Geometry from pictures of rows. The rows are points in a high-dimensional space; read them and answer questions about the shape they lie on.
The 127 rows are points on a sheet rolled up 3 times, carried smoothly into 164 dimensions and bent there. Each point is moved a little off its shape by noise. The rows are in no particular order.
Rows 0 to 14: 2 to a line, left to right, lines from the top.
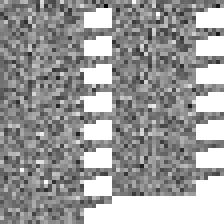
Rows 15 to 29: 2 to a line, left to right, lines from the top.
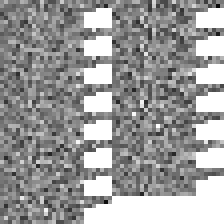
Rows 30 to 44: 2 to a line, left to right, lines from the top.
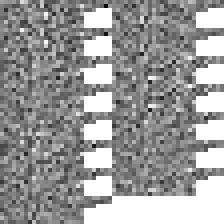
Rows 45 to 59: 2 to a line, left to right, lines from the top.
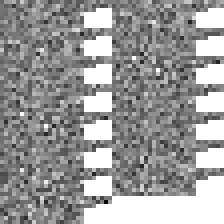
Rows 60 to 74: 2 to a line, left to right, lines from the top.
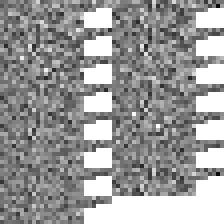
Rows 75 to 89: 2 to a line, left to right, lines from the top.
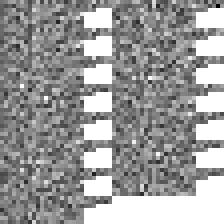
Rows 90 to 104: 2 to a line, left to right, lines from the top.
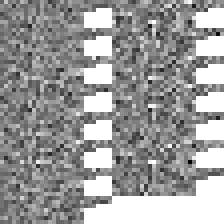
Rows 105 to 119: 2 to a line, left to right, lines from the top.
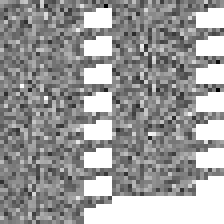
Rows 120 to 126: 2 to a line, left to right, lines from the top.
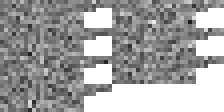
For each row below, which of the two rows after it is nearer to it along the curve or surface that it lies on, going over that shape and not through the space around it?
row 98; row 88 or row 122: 88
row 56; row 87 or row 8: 8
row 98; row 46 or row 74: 46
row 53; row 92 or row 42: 42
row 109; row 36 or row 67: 36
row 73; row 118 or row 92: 118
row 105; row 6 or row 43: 6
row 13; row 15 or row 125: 125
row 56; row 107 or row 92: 107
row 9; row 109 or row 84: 84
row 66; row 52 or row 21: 21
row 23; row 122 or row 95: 122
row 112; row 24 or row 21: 24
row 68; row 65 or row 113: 65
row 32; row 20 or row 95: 20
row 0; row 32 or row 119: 32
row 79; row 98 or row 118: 118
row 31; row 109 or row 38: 38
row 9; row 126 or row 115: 115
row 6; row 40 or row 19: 40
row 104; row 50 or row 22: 50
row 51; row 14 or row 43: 14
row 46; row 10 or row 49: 10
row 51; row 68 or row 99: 99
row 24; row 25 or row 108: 108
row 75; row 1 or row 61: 1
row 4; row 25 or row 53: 53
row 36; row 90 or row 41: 41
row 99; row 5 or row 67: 5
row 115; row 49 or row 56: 56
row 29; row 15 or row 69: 69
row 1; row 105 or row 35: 105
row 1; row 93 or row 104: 93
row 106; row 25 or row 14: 14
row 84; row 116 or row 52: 116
